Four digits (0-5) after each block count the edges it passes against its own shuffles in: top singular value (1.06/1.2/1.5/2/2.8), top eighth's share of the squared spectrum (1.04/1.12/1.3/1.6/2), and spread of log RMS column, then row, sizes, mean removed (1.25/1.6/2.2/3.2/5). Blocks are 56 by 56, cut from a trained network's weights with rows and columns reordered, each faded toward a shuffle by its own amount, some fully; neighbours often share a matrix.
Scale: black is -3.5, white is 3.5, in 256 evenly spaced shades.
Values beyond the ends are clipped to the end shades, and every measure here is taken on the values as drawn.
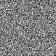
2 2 0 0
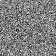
0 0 0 0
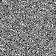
0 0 0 0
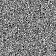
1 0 0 0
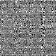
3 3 3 1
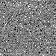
0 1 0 0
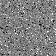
0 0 0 0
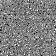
0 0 0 0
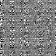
3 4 3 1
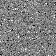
0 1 0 0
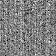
3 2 0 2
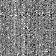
3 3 1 2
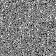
0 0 0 0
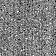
2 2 0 0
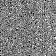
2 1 0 0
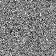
1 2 0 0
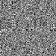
3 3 1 1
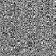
3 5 2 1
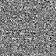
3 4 2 2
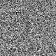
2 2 1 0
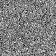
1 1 0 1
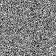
1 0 0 0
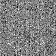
2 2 0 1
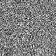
3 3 1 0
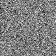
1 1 0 0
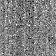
2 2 0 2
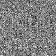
2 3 1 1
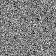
1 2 0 0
